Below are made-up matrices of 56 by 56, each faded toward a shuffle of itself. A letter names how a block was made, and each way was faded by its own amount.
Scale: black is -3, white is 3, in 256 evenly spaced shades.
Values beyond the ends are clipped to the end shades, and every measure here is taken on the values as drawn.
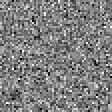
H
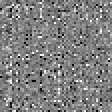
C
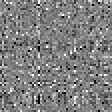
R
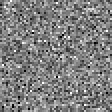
H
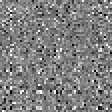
R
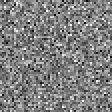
H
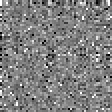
R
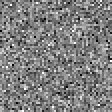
H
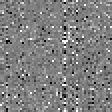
C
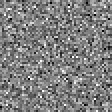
H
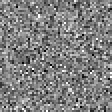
H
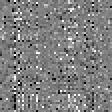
C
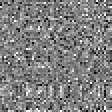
R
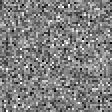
H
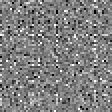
R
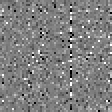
C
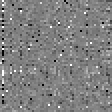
C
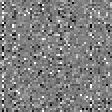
C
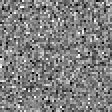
H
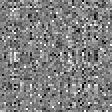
R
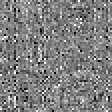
R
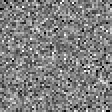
H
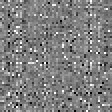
C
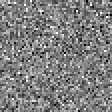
H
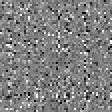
C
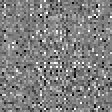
C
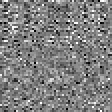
R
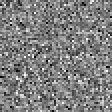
H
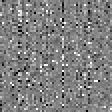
C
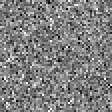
H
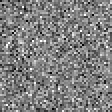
H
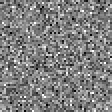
H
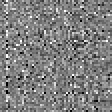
R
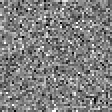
H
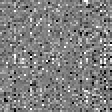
C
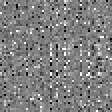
C
